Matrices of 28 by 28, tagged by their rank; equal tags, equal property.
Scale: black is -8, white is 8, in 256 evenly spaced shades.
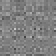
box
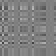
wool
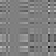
wool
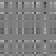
wool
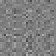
box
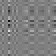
wool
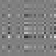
wool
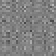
box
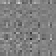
box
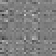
box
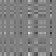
wool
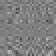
box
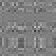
box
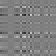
wool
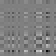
wool
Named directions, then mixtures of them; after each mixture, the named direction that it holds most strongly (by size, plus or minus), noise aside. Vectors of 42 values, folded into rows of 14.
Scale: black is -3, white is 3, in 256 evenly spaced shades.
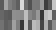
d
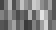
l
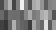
l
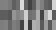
d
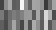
d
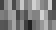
l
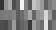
l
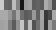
d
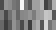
d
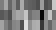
d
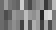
d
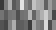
l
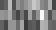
l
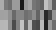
d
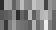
l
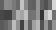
d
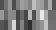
l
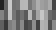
l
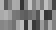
d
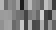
d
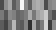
l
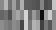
d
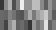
l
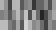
l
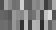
d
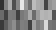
l
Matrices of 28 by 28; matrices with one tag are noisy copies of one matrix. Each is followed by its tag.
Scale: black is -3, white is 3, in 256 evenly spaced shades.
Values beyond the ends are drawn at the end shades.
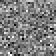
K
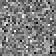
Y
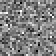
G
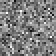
G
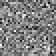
Y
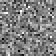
G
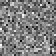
Y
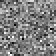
K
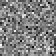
Y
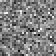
G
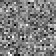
K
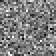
K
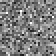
G
